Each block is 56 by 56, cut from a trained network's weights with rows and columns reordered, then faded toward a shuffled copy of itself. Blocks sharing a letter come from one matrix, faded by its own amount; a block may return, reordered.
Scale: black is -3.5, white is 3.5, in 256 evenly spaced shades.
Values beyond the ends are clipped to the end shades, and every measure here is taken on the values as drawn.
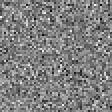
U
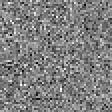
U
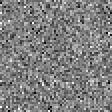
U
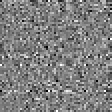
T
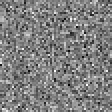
U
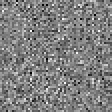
T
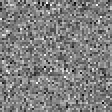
U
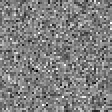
U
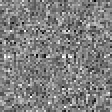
T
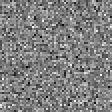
U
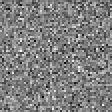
U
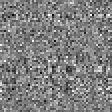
T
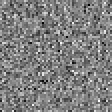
T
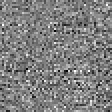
T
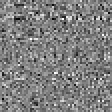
T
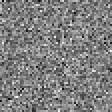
U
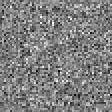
U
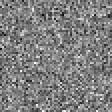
U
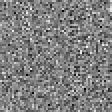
U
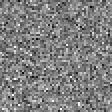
U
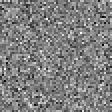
U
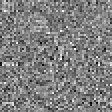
T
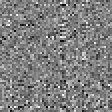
T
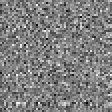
T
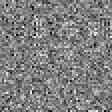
T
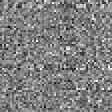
T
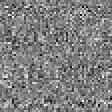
T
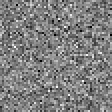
U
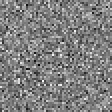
U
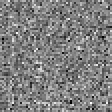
U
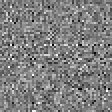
T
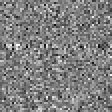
T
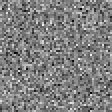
U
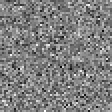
U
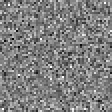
U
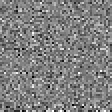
T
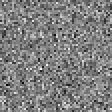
U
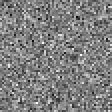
U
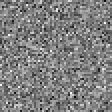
U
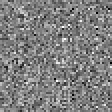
T
